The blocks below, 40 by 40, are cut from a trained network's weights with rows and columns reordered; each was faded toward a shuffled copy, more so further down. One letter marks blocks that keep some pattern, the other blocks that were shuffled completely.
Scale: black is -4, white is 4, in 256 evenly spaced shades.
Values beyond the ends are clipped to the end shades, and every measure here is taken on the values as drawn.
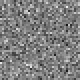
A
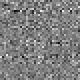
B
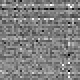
B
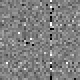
B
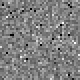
A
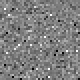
A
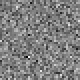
A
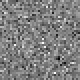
A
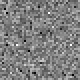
A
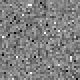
A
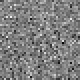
A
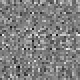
B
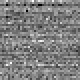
B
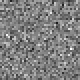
A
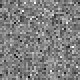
A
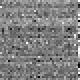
B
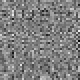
B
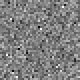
A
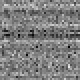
B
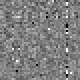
B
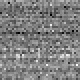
B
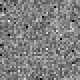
A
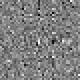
B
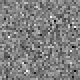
A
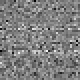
B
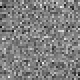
B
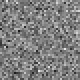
A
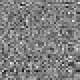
B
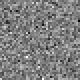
A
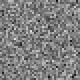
A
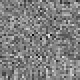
B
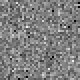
A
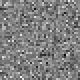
A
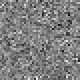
A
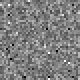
A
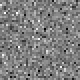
A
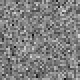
A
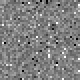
A
